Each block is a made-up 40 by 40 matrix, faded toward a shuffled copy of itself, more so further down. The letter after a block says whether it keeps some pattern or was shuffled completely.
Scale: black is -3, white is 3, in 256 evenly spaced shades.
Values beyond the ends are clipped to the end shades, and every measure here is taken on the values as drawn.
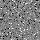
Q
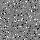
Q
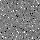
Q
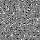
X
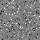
Q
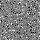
Q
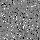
Q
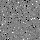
Q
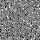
Q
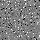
Q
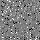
X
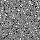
Q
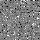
X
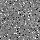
Q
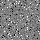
Q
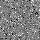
Q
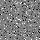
X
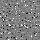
X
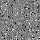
X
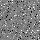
Q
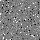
Q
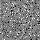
Q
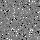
Q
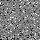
X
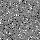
Q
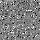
X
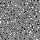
Q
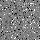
X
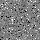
Q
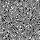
Q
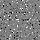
X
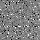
X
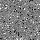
Q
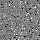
Q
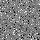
X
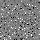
Q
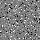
Q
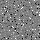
Q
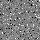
Q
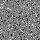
Q
